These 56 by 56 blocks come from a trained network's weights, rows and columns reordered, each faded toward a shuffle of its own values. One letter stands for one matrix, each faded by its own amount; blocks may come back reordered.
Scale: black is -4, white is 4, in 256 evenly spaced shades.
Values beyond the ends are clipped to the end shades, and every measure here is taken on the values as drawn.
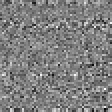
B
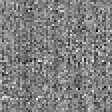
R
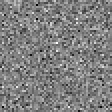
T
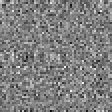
B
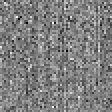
R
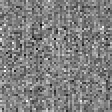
R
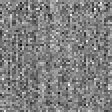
R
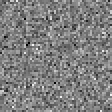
T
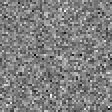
T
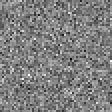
T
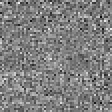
B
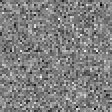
T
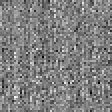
R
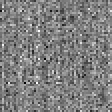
R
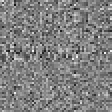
B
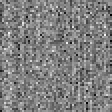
R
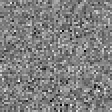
T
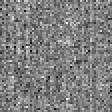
R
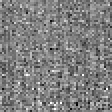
R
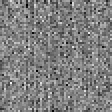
R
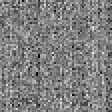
R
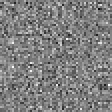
B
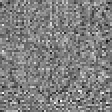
B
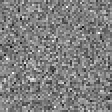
T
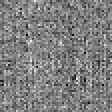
R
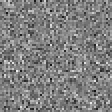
B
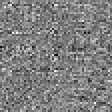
B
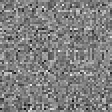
B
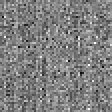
R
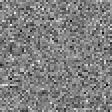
T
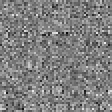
B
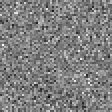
T
